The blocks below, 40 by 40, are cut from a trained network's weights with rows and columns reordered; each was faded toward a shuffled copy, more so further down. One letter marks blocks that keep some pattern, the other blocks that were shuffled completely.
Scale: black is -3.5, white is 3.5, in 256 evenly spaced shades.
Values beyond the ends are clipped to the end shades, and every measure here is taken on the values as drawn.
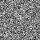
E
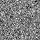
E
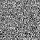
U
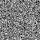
E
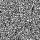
E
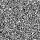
E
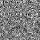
U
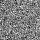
E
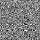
U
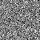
E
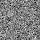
E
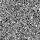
E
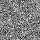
E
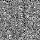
U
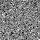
E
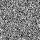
E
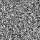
U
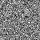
E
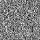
U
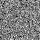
E
